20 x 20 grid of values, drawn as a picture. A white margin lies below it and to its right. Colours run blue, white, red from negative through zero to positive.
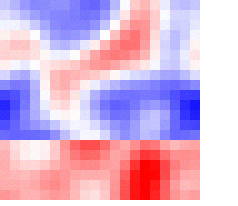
The ninth with the lowest average is the middle right. A horizontal seam about 70% of the way down splits the table, and the bottom part is higher. The ninth with the highest average is the bottom right. There are no regular stripes.
